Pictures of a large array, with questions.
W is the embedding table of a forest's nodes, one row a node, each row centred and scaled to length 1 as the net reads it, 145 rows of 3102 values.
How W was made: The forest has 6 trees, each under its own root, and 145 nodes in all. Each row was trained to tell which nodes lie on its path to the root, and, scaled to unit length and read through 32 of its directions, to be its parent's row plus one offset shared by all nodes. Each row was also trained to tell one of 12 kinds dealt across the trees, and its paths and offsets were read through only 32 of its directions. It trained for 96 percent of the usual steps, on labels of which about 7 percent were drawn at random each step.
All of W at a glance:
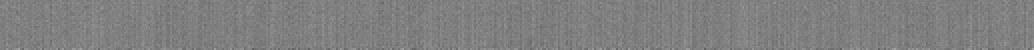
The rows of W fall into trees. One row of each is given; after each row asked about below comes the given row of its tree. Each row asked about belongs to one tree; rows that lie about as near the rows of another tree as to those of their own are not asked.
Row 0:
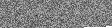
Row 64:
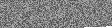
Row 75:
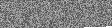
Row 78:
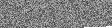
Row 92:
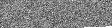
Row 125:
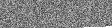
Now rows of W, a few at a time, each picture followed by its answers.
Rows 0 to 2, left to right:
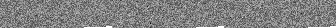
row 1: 75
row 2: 78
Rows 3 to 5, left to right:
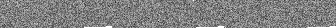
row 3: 92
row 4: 75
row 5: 92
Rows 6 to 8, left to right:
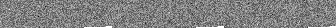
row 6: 75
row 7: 92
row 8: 78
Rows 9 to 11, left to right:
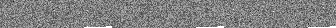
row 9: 75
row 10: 64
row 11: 75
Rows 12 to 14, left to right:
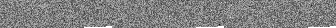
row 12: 78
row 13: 125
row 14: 92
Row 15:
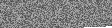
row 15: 0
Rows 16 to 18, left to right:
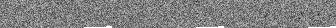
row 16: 75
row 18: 92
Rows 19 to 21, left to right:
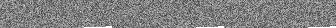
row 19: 125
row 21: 64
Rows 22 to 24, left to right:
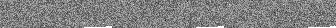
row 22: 78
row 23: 125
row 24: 92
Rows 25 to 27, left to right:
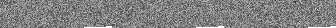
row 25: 78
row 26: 92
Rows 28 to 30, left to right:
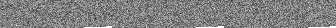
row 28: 75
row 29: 0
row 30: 75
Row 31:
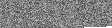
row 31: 78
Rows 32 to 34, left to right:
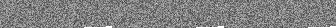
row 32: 125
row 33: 92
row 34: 0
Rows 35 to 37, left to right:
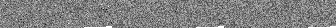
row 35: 75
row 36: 125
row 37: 125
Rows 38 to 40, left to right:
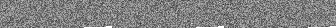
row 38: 64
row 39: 125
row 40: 78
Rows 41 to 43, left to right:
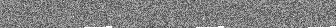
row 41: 125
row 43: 75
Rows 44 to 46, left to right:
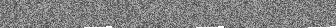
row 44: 78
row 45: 78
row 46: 125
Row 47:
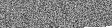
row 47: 125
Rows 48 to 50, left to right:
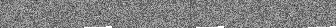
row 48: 92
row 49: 78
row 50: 92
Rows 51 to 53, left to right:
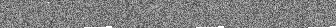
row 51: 75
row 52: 78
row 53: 75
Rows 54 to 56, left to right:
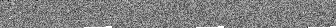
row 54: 75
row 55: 92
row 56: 78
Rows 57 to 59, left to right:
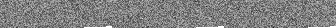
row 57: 78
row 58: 78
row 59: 78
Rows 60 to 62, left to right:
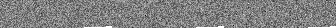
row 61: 125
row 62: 75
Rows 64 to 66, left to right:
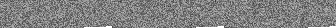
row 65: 92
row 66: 0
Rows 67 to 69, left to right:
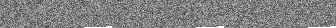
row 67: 78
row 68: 75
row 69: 92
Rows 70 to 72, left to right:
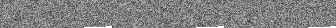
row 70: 92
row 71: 92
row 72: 75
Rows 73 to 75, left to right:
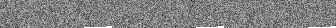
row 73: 78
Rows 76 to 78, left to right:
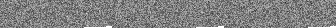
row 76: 75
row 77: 125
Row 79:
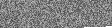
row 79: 78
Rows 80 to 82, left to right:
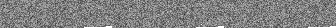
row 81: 75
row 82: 92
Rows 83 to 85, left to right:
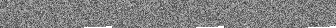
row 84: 125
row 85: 92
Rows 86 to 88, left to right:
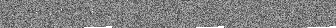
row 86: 75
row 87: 125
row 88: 92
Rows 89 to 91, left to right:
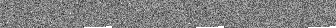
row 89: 78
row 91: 0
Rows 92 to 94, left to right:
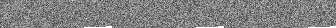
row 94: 125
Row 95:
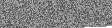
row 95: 125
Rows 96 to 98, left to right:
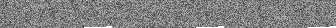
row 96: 78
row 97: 78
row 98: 64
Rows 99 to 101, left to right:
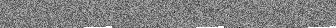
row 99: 64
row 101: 92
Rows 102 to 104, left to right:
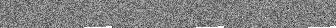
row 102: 75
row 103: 92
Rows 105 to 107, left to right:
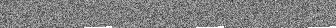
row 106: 92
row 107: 75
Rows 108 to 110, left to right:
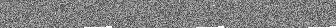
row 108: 92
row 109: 125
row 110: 78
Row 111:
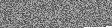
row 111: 0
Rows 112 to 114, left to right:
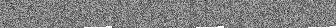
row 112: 92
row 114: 78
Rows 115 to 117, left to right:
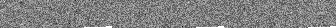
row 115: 92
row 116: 92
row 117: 75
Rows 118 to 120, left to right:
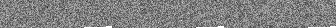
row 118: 125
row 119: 75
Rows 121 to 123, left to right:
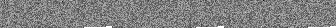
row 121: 78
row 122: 125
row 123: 78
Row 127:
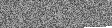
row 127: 78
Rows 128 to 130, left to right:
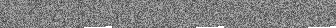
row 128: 78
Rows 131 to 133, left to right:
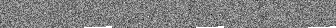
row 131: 92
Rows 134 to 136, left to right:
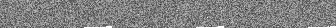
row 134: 78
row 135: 125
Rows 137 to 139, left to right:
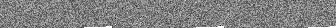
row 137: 78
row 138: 92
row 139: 125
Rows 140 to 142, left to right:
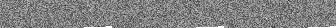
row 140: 64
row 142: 125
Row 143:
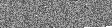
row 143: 125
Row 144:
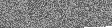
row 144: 92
